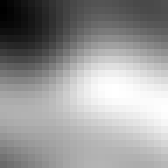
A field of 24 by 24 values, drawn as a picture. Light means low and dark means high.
Slope: up to the top left. Lone odd cells: none. Ninth with the lowest average: middle right. Ninth with the highest average: top left.
